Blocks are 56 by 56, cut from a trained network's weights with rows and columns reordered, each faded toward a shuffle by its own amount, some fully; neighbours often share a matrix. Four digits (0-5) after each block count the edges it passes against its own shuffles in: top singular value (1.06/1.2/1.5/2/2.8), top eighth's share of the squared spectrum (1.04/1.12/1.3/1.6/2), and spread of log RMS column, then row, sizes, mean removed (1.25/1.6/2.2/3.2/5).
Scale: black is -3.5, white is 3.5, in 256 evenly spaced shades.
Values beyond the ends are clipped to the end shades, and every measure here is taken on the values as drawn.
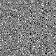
2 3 2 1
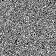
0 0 0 0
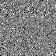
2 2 0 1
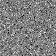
0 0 0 0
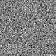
3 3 0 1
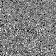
2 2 0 1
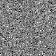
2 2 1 1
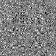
3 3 1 2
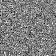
0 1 0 0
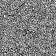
1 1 0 0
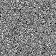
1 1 0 0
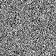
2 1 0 0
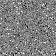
2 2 0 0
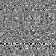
4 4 0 3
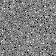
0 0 0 0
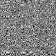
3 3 0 3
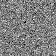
0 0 0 0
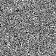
1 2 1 0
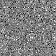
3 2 0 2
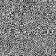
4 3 0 2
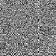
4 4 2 2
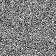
1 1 0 0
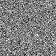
0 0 0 0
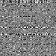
4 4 1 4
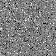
1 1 0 0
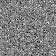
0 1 0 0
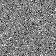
0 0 0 0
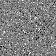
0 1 0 0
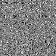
2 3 0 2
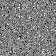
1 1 0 1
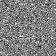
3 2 0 1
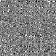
3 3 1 2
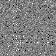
2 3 1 1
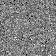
0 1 0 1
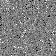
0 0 0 0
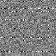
3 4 1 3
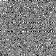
3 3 0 2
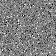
1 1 0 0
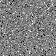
1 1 0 0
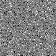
2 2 0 1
